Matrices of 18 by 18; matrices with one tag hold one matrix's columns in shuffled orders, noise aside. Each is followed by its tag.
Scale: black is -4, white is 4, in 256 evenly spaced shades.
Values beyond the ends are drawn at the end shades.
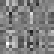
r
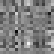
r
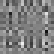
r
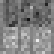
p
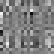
r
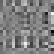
r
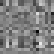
r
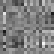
r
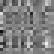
r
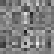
r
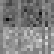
p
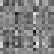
r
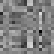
r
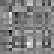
r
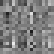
r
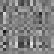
r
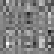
r
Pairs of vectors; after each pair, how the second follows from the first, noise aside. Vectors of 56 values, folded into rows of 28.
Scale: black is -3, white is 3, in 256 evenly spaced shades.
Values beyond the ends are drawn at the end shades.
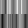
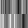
wrapped around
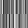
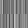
shrunk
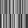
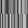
wrapped around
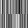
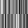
sign-scrambled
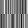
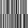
wrapped around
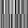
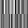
copied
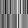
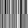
sign-scrambled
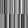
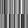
copied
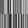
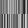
wrapped around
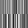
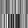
sign-scrambled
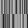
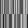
sign-scrambled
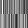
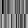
sign-scrambled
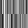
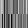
sign-scrambled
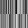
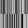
wrapped around
